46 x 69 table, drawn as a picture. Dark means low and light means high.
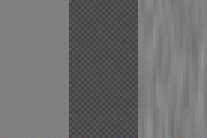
The table splits into one row of 3 panels. Panel 1,1: middling, flat. Panel 1,2: low, checkered, faint in contrast. Panel 1,3: middling, streaked downward, faint in contrast.
